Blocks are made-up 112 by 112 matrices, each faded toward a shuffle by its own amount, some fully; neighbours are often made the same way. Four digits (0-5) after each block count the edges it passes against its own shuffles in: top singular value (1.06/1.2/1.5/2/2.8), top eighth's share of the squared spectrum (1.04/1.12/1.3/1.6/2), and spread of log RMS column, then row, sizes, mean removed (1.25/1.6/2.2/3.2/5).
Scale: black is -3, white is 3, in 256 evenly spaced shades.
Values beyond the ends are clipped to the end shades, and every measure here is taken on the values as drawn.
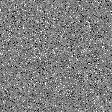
2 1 0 0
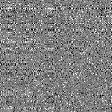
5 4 2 3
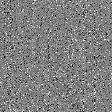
3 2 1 0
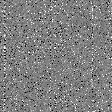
3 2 2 0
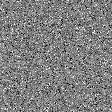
0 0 0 0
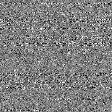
1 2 0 4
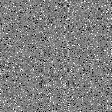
3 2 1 0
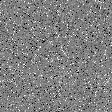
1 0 0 0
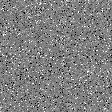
2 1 0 0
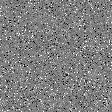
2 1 0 0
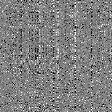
4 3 3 1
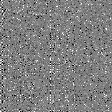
4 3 2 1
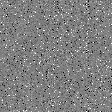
3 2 1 0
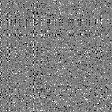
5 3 3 2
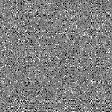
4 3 2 2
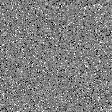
3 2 1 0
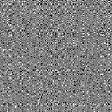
5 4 3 3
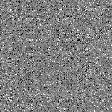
4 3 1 2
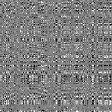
5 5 4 4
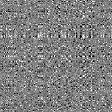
5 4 3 3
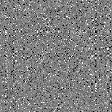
4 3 2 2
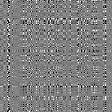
5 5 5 4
